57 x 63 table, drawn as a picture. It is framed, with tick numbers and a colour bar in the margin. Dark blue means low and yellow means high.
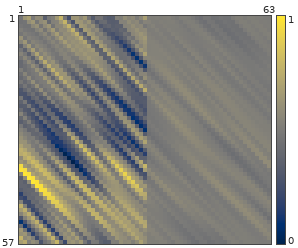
A vertical seam about 50% of the way across splits the table, and the right part is calmer. No overall slope runs across the table. The distribution is heavy-tailed on both sides. Streaks slant down to the right.
